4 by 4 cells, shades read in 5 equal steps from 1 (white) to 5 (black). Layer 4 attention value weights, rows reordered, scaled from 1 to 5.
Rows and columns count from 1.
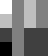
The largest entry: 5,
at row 4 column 1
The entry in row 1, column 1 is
1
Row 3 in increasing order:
3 4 4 4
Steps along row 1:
up down up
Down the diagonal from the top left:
1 3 4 4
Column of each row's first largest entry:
2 2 1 1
